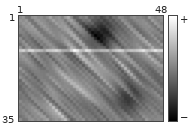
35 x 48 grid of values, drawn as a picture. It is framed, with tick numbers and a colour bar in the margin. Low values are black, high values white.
Dips: two. Average level on the scale: 50%. Odd lines: row 12. Mirror symmetry: none. Histogram: heavy tails on both sides.
